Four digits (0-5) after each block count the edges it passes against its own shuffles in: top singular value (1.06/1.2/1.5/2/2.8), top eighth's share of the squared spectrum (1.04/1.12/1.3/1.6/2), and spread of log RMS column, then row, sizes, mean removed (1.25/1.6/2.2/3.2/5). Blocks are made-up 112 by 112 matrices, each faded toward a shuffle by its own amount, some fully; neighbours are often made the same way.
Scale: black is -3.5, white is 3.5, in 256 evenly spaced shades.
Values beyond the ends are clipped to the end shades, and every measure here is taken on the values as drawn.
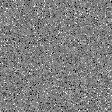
3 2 1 1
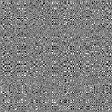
5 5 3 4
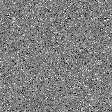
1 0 0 0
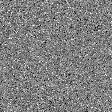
0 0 0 1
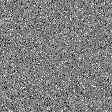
0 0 0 0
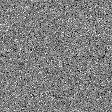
0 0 0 1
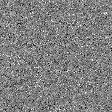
0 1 0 2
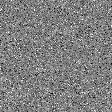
0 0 0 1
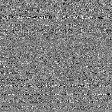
2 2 0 4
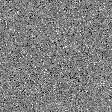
0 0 0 0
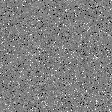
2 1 0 0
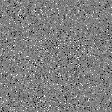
4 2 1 1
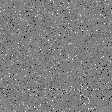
2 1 0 0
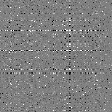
5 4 2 3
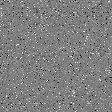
2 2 0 0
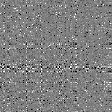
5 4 2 3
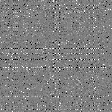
5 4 2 3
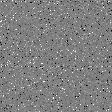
3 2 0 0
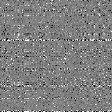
5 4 2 3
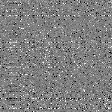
4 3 2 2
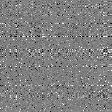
5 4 2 3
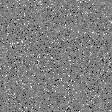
2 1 0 0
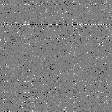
4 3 1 2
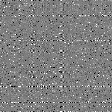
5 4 2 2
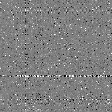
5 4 2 2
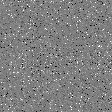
2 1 0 0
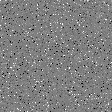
0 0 0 0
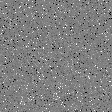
0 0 0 0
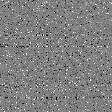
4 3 1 2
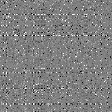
5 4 2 3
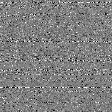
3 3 0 3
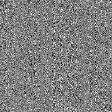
1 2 4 0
